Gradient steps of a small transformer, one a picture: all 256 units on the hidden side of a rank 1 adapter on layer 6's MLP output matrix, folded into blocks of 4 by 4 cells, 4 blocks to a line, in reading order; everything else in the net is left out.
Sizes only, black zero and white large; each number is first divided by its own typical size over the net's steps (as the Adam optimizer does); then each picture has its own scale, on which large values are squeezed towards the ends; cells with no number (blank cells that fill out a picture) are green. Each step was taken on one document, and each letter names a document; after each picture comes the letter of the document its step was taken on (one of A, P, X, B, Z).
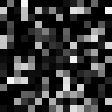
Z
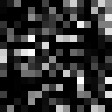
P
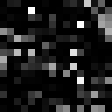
P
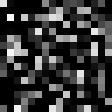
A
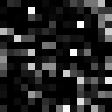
P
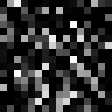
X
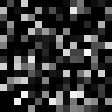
Z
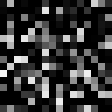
X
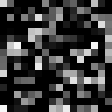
A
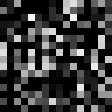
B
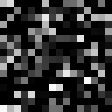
A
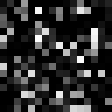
Z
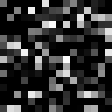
A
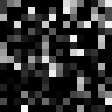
B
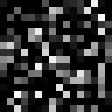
A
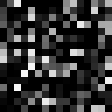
B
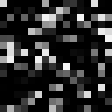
A
